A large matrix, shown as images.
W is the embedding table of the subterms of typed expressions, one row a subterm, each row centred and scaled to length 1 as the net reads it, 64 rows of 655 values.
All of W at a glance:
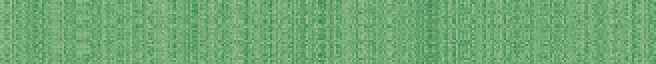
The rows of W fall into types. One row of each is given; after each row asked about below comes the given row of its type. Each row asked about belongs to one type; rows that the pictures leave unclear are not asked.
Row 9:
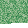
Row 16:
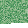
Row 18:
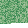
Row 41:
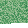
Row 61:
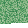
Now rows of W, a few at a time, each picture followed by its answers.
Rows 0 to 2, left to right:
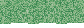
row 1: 18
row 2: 61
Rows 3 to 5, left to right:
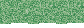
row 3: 16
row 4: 41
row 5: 41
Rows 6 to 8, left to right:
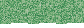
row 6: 16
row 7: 18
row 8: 18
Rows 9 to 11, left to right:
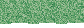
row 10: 41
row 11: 16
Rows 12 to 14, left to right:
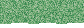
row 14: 61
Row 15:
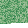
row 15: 18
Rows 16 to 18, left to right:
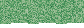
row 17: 16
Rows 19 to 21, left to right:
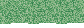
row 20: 61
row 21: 61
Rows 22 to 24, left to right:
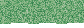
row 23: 61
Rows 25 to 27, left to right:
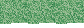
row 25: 16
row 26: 41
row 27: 41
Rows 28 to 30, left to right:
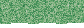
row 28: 61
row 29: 18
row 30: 18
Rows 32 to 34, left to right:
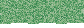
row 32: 16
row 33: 18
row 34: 16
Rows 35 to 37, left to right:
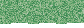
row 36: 41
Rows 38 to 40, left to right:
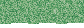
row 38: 61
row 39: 16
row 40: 9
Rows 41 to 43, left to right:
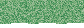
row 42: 9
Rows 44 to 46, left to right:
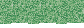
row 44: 18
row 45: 18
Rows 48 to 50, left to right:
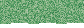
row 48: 16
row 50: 16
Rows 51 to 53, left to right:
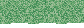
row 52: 18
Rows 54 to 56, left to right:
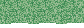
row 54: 61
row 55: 61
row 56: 18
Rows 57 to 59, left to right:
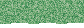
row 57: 41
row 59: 9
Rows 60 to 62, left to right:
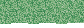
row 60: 61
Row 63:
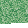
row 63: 61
